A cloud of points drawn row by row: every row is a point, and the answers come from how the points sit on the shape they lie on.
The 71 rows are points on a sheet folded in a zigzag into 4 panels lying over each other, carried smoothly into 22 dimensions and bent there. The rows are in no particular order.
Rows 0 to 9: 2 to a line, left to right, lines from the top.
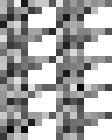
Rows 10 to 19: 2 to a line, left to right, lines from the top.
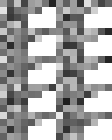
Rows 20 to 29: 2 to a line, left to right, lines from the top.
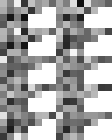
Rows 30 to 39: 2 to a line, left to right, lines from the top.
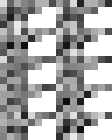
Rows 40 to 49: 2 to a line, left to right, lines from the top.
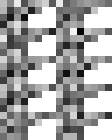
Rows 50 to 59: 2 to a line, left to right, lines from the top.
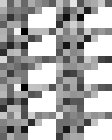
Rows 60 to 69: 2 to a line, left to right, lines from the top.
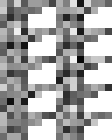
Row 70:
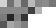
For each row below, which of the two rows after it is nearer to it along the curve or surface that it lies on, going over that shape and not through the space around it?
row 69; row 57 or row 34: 57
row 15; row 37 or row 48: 48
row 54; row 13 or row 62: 13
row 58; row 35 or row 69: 69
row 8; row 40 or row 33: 40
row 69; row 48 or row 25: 48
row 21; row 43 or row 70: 43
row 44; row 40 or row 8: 40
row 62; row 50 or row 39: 39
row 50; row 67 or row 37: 67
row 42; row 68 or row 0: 68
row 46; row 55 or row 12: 12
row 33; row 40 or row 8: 40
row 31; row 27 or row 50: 50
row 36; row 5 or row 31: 31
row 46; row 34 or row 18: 18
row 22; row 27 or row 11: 11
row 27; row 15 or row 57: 15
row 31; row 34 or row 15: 15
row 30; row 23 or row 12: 23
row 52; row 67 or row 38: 38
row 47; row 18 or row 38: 18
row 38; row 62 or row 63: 63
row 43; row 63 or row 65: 65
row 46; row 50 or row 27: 50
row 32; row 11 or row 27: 11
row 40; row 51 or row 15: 51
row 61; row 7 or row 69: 7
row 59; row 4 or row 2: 4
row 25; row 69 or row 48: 48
